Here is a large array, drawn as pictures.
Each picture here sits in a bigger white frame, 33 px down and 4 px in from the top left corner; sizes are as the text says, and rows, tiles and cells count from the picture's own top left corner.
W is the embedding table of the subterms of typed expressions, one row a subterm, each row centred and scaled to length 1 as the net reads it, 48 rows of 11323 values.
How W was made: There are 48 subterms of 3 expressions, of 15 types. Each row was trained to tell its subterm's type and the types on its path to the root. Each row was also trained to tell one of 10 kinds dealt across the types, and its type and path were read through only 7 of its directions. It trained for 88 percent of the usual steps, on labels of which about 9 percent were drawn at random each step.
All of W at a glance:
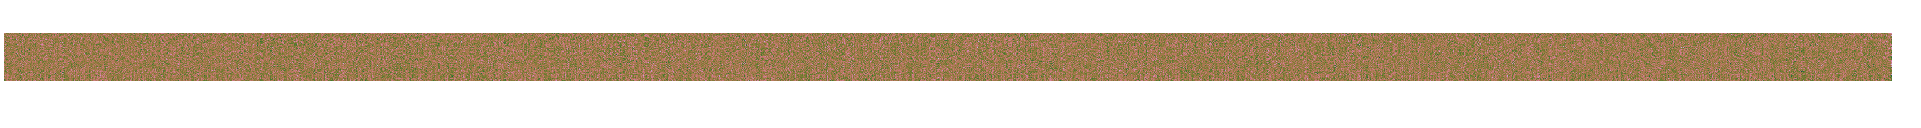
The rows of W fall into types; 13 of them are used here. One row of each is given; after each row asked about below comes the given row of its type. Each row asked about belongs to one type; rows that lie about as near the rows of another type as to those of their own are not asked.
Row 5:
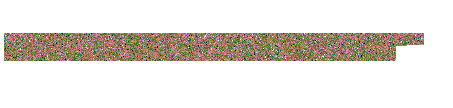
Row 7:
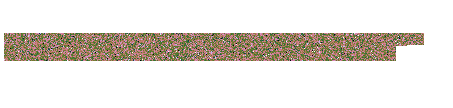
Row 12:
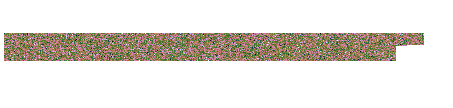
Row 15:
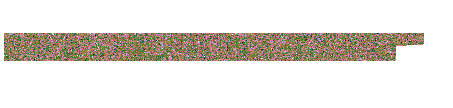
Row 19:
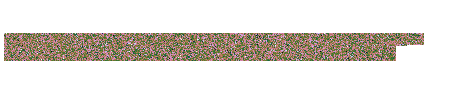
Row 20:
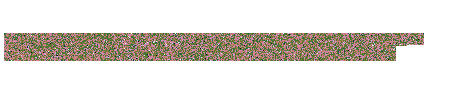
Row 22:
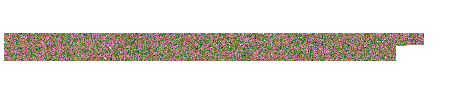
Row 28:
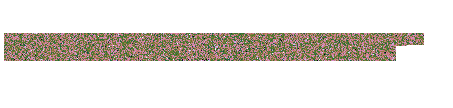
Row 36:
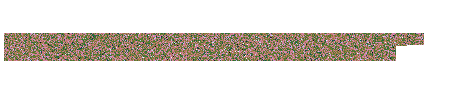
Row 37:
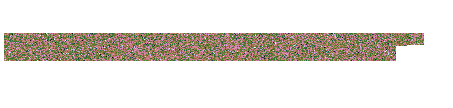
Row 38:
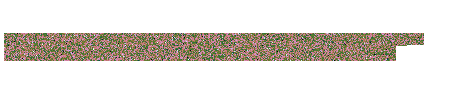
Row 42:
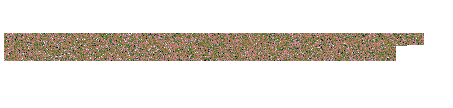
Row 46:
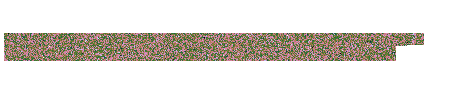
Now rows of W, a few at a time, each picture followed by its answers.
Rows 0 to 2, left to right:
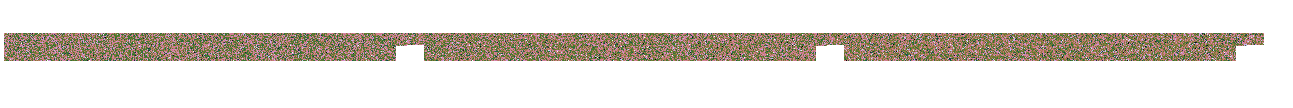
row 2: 28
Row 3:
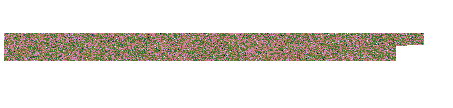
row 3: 36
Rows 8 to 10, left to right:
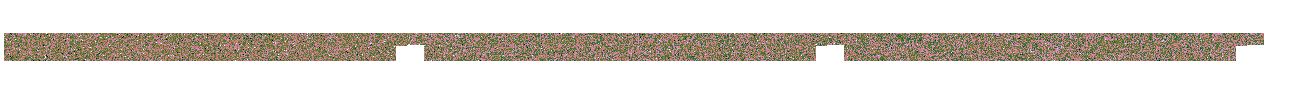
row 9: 5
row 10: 7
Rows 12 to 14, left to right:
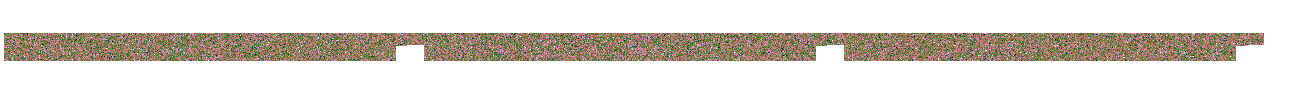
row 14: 20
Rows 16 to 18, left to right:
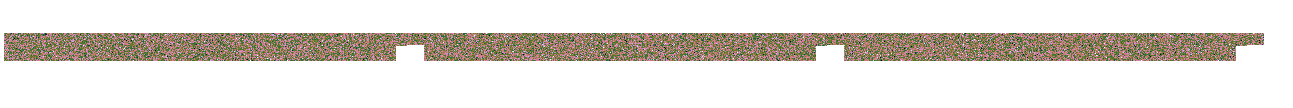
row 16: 20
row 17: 46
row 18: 5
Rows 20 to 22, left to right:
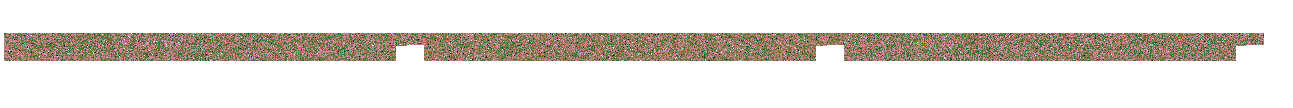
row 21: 19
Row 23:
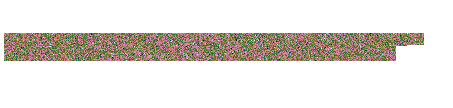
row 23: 37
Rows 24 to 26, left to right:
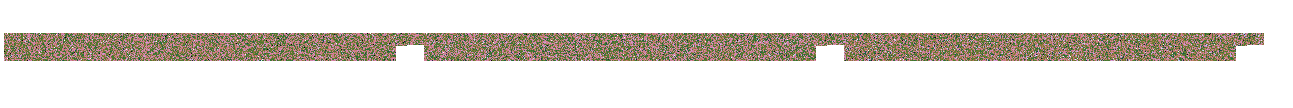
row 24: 42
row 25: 46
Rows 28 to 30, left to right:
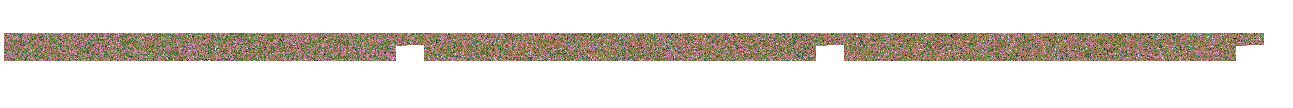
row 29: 36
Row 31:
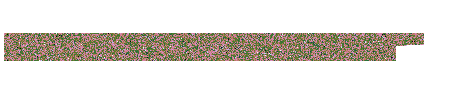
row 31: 22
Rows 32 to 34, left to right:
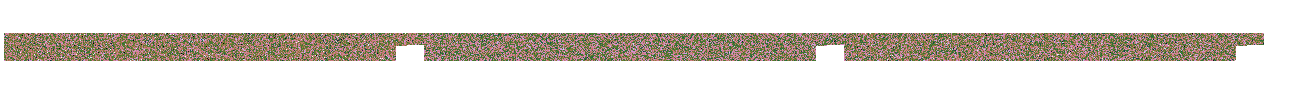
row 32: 28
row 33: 22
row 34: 38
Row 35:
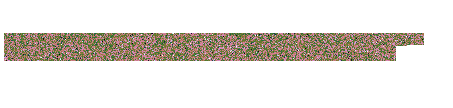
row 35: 42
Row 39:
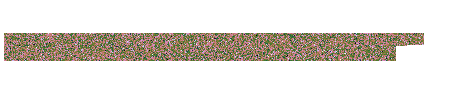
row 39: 19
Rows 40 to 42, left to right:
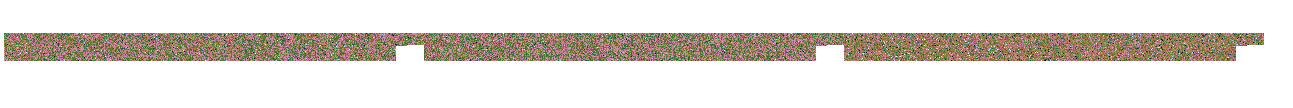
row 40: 5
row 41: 28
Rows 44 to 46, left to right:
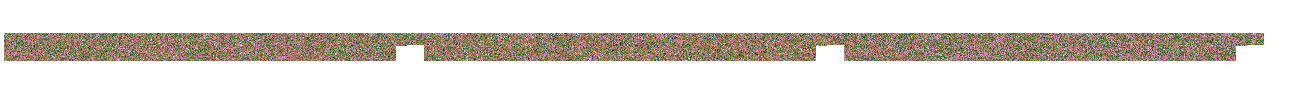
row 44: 38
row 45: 15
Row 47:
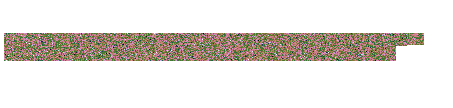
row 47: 37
